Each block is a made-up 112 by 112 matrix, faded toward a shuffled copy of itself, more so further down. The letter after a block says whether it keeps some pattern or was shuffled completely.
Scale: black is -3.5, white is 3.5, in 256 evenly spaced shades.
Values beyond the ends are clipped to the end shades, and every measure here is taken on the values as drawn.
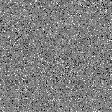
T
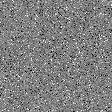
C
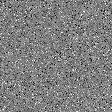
C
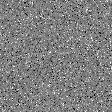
C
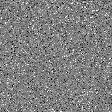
T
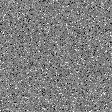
C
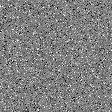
C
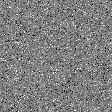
C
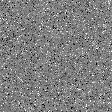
C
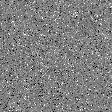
C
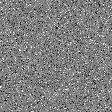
C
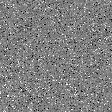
T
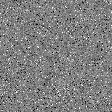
T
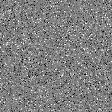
T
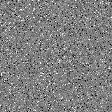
T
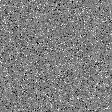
C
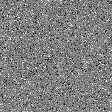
C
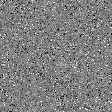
T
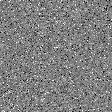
T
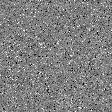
C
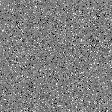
T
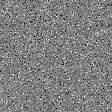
T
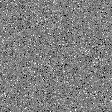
T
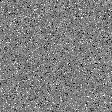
C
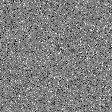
C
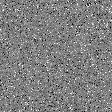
C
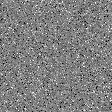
C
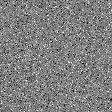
C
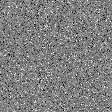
C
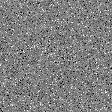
C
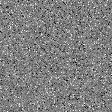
T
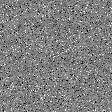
C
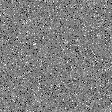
T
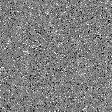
T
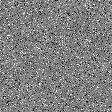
C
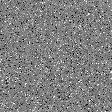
C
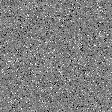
C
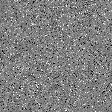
T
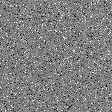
C
